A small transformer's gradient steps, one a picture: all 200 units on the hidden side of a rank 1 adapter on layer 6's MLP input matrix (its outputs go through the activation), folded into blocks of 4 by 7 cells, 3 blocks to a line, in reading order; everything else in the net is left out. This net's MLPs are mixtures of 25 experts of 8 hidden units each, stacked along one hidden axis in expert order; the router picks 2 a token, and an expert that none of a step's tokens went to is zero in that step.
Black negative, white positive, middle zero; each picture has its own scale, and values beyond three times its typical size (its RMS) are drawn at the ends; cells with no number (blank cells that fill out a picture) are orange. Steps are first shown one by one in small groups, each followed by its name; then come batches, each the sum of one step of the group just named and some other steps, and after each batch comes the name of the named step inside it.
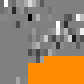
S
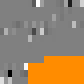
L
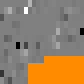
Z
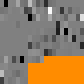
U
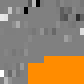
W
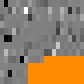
U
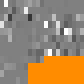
S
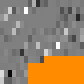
W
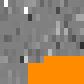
S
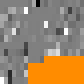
W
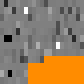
U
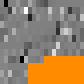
U
